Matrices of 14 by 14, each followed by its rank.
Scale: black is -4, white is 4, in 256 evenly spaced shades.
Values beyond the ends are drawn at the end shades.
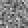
full rank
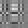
one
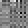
two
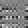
two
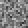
full rank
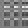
one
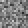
full rank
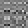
two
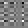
one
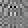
two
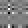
one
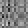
two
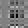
one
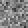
full rank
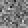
full rank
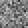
full rank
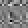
two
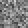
full rank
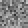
full rank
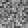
full rank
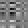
one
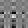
one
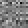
two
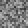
full rank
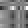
one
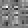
two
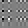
one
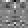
two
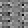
two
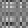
one
